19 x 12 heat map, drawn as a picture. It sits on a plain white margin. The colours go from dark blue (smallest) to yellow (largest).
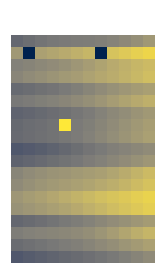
Stripes: horizontal, repeating 2 times. Lone odd cells: 3, 1 higher and 2 lower than their neighbours. Average level on the scale: 60%. Slope: up to the right. Grain: streaks across.
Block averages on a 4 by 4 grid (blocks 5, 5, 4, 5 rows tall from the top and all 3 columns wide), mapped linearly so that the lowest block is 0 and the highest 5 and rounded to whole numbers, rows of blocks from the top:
1335
0123
2345
1234
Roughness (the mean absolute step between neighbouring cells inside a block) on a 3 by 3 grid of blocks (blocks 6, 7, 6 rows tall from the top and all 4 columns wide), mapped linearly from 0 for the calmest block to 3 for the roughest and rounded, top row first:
331
010
111
